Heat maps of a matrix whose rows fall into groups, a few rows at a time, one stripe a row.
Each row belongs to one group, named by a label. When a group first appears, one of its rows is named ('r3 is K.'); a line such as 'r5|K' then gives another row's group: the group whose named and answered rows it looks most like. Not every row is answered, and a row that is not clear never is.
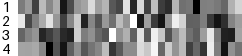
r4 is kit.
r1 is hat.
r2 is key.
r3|kit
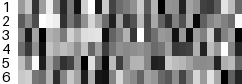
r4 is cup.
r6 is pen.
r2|hat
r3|cup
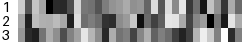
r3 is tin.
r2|key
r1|kit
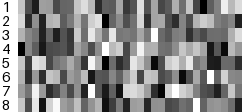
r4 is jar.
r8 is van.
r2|van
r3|kit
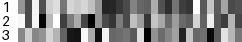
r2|van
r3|hat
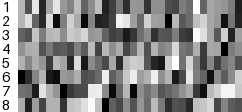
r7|hat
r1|van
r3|tin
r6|jar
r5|key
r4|kit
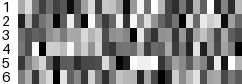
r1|kit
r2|pen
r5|jar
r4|cup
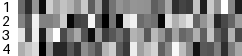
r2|key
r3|van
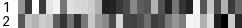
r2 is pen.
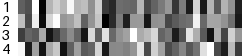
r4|van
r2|van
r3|jar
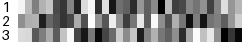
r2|kit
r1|hat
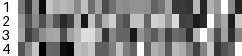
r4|kit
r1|cup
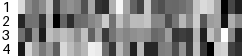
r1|pen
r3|cup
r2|jar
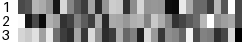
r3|pen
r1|jar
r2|van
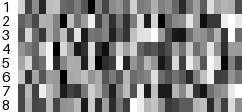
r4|pen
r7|hat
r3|jar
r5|pen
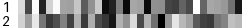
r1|van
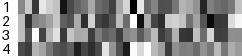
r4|jar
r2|key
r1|hat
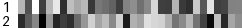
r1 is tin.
